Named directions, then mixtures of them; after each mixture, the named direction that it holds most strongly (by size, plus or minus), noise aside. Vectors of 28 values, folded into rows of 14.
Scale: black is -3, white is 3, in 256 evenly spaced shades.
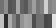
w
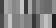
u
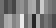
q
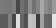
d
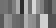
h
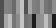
u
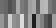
q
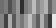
w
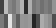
u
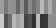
h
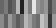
h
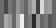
q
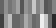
h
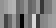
q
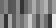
w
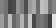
w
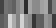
u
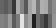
q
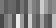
d
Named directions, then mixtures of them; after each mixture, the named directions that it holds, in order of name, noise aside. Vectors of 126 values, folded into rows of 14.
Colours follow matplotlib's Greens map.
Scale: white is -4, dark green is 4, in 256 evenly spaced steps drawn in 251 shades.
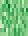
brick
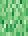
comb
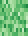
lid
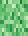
comb, lid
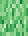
comb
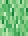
brick, comb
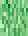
brick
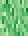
brick, comb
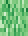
brick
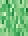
brick, comb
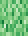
comb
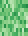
lid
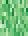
brick, comb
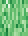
brick, lid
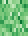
comb, lid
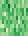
brick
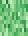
brick, lid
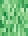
brick, lid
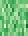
comb, lid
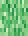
brick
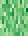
brick, comb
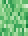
lid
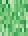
brick, lid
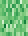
comb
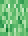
brick, comb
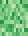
comb, lid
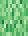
comb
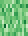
comb, lid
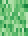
lid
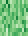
brick, lid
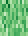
brick, lid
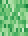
lid
